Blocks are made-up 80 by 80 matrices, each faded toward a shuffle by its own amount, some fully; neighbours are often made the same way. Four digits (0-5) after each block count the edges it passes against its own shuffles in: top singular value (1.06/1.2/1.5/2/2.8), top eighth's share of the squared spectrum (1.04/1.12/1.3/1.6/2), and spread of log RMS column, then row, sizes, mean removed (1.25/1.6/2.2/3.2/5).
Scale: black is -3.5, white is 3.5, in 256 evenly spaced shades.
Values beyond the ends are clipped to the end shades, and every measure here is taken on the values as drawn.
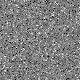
0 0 0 0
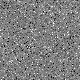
1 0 0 0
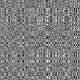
5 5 4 4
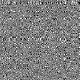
4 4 2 2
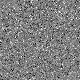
1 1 0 0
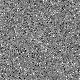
1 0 0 0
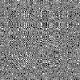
4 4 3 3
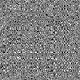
4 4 2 2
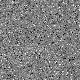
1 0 0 0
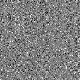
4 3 1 1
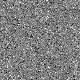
2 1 0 0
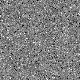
3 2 1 0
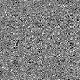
4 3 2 2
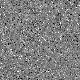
3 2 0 1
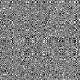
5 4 3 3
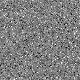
3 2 0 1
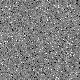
2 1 0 0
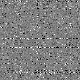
2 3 2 3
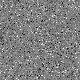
0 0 0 1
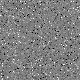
0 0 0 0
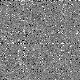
2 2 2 2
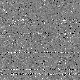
2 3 1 2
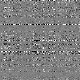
3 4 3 4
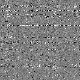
3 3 2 3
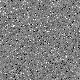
0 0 0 0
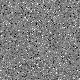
0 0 0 0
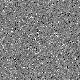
3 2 0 0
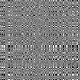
5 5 4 4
